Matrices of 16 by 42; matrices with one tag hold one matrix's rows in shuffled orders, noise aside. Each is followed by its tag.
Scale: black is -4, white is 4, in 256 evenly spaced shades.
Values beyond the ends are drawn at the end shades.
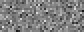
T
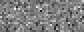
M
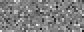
M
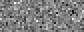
M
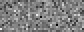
M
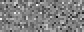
M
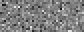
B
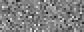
T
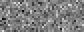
B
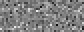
M
